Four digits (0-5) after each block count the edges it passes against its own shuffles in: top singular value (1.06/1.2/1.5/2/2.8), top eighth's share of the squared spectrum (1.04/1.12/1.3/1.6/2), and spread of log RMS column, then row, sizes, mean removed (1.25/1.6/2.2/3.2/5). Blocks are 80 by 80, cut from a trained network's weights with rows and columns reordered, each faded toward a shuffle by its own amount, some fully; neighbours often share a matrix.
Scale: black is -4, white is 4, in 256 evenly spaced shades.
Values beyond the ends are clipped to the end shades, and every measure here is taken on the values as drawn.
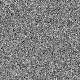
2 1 0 0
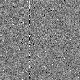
3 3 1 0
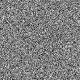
3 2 1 1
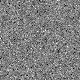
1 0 0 0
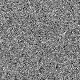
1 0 0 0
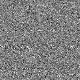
2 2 1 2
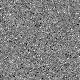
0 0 0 0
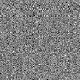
4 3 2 2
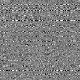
4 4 0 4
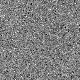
0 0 0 0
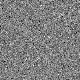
0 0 0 0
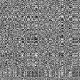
5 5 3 3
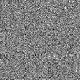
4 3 1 1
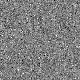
2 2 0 0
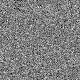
0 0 0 0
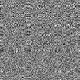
4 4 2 3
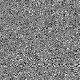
3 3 0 2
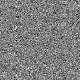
3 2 1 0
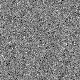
0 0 0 0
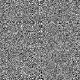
3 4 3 2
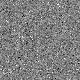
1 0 0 0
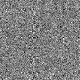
3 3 2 1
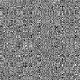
4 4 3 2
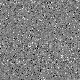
2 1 0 0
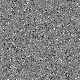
1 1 0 0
